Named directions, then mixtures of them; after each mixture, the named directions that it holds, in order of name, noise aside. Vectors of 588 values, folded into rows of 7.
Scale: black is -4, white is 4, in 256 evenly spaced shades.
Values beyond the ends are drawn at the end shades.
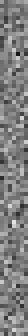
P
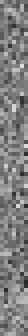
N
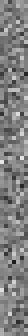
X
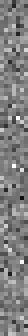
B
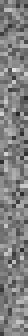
N, X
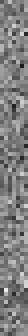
N, X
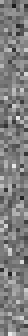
B, N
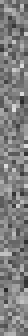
N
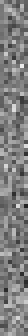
N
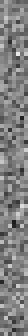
P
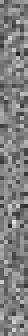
N, P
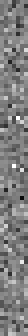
B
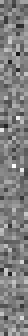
B, P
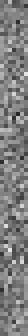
B, X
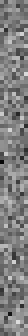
P, X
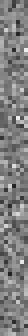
B, P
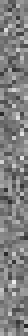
B, X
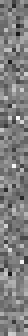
B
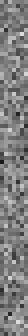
P, X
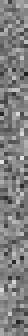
X
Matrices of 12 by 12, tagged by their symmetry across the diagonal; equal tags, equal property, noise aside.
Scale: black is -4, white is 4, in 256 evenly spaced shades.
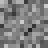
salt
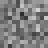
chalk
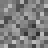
salt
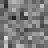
chalk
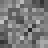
salt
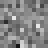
chalk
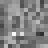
chalk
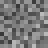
salt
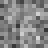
chalk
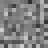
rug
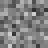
rug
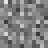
chalk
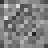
salt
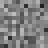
chalk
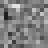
rug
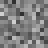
rug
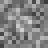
salt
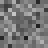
salt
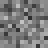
salt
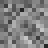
salt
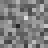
rug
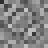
salt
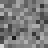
chalk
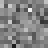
chalk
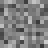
rug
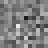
rug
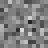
rug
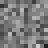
chalk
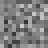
rug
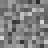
rug
